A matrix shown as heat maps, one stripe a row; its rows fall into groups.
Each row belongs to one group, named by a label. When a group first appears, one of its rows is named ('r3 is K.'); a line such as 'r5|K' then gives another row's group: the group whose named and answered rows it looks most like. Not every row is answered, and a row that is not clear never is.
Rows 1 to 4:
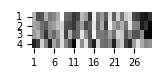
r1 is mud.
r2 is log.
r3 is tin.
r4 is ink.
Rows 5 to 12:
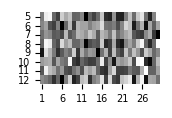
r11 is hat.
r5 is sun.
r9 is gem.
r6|tin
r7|tin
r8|sun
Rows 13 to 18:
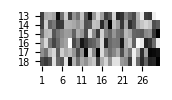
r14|gem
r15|tin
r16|sun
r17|mud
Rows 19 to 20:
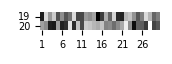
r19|gem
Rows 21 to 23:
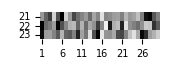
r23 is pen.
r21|mud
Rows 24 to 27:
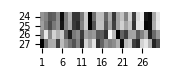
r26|hat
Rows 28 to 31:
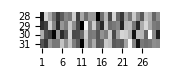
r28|gem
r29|ink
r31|ink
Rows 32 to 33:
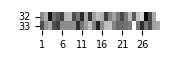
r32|sun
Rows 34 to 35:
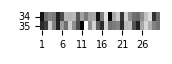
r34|gem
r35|ink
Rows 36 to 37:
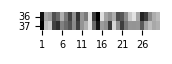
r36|pen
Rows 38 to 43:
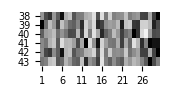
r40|hat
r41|mud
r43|mud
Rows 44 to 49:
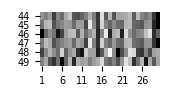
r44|log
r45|tin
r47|tin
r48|ink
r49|tin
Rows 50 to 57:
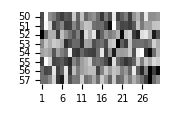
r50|gem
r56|mud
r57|mud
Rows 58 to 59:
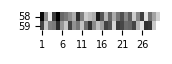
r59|sun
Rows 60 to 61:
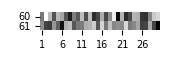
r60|pen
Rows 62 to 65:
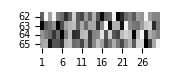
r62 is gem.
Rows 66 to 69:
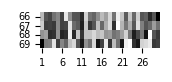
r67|log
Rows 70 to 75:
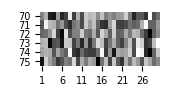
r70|tin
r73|sun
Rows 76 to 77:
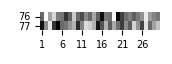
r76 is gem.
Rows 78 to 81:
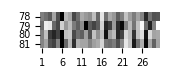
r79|sun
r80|sun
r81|tin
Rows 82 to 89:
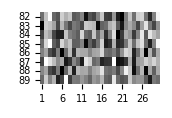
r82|sun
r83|hat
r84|sun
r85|sun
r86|tin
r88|tin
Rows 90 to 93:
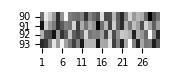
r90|sun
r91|gem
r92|log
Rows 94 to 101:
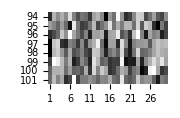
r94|hat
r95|log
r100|hat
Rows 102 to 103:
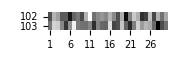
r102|tin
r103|sun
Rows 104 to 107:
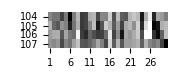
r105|log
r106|log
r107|log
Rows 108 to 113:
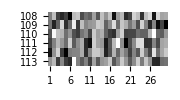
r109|mud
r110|hat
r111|ink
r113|sun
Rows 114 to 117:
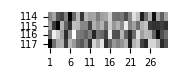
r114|tin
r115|mud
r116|sun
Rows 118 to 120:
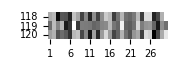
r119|sun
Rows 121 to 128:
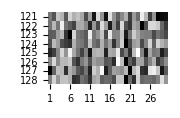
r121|mud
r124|sun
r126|hat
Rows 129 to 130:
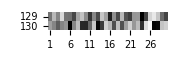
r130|log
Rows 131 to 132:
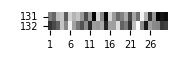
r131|mud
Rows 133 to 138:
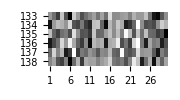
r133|mud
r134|pen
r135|log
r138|tin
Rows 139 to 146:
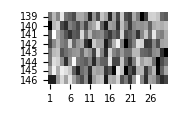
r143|tin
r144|sun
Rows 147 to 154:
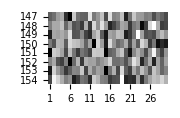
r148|hat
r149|pen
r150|mud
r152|tin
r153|gem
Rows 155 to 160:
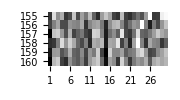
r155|sun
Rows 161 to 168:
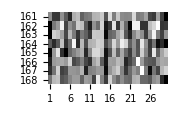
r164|mud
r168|tin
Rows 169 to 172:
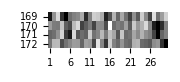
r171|mud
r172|tin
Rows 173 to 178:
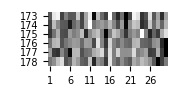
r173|tin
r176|tin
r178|mud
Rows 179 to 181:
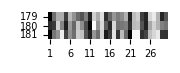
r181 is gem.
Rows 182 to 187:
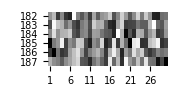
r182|sun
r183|hat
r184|hat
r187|log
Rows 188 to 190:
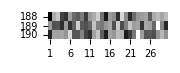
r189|log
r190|pen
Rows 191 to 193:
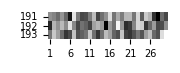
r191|log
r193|sun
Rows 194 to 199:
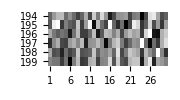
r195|tin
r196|log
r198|log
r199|log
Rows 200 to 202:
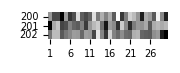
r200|log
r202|tin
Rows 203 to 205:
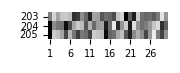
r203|pen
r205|hat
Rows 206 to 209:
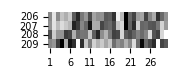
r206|hat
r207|pen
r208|sun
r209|tin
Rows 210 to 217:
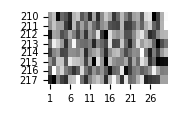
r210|sun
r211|sun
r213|sun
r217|ink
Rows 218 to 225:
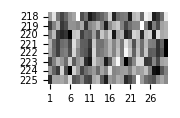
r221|log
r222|log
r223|ink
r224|mud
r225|pen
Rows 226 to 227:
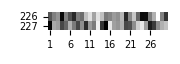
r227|pen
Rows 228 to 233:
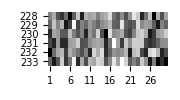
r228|tin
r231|ink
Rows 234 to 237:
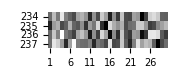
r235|pen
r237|sun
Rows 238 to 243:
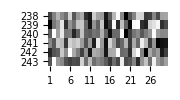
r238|ink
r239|gem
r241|mud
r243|gem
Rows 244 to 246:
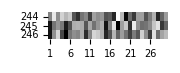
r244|hat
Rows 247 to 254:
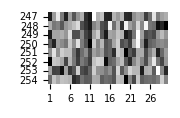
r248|log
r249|pen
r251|hat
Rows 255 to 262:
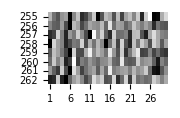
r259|tin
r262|ink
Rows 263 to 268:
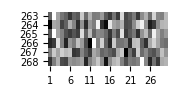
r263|gem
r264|pen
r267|pen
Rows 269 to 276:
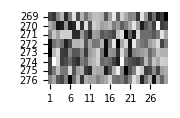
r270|tin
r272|gem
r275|ink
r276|tin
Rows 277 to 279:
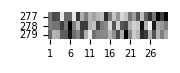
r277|mud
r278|log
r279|tin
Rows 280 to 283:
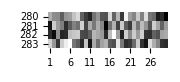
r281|gem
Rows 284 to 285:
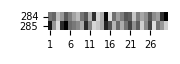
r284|mud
